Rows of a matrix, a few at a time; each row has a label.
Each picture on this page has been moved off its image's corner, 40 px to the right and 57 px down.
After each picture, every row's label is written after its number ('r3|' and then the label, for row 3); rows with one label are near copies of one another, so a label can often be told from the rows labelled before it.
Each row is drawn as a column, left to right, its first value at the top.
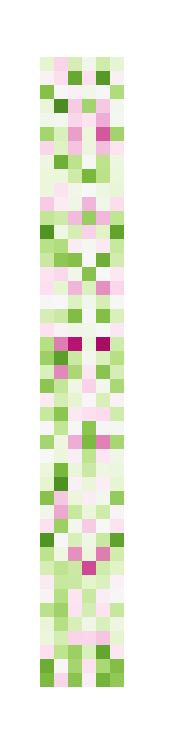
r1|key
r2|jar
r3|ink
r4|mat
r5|ink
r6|key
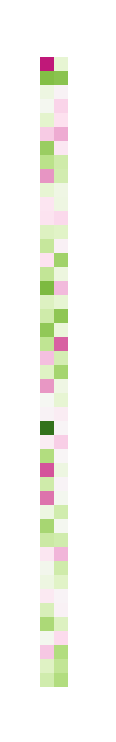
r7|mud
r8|ink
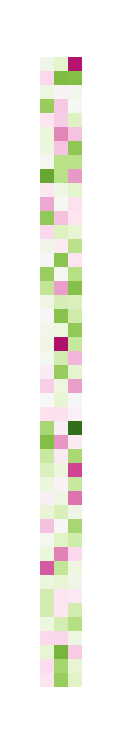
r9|mat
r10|ink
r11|mud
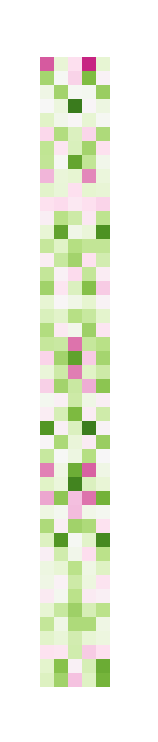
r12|mud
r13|key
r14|jar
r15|mud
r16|key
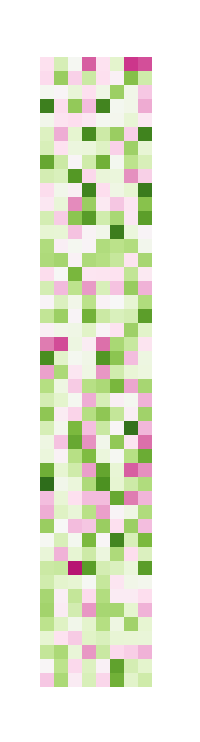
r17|jar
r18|ink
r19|mat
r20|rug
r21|jar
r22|key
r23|mud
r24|rug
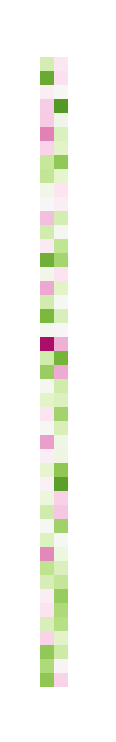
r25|ink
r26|jar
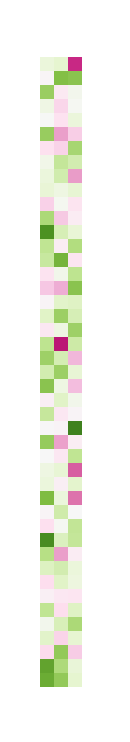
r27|key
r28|ink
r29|mud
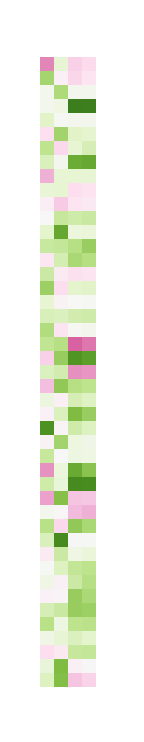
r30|mud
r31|key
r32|jar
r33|jar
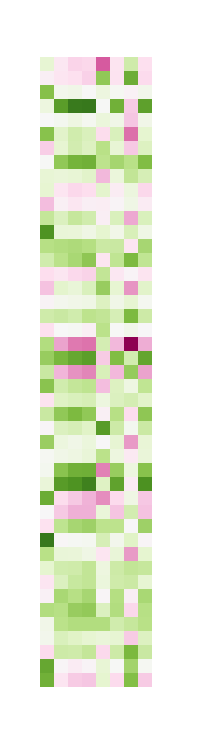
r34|key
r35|jar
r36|jar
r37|jar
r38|mud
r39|jar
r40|ink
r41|jar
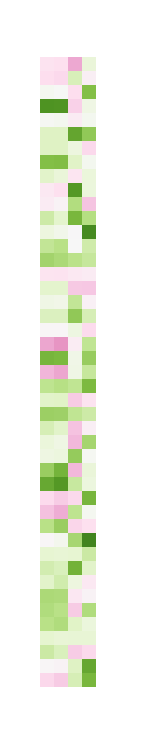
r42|jar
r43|jar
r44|rug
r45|key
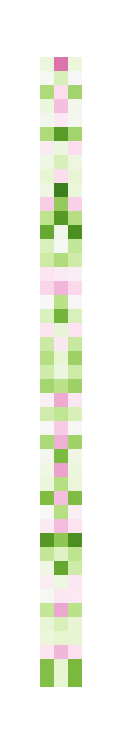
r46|key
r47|rug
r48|key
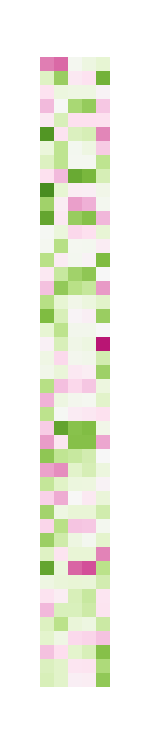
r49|rug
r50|mud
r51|mat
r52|mat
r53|ink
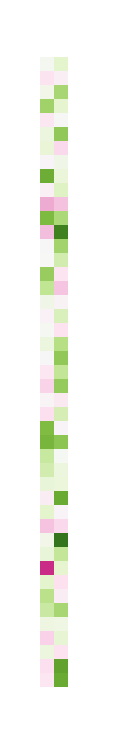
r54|mat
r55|key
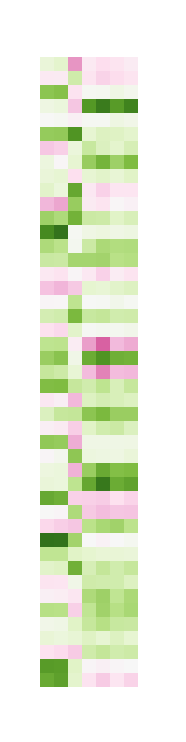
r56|key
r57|key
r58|rug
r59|jar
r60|jar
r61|jar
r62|jar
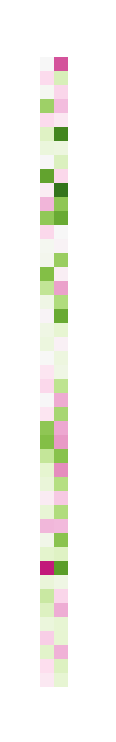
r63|mat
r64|rug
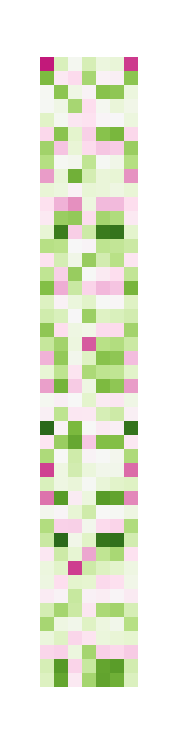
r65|mud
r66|key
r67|mat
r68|ink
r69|key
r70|key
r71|mud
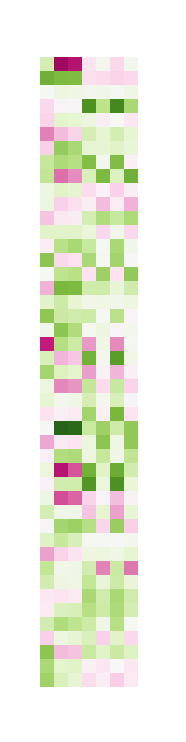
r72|ink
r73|mud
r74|mud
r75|jar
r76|mat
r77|jar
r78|mat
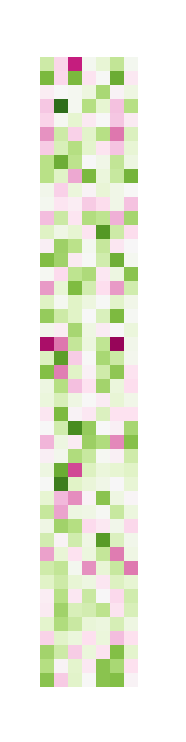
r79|ink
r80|jar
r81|mud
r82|mat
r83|key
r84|ink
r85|mat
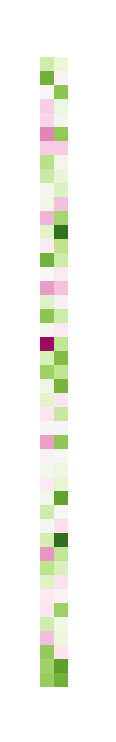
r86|ink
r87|key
